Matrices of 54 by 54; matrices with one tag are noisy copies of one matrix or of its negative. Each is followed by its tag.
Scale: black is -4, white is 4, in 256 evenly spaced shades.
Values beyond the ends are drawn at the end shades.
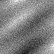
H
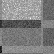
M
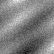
H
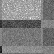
M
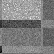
M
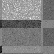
M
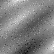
H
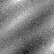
H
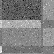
M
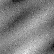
H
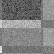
M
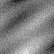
H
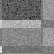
M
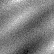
H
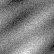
H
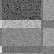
M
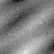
H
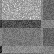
M
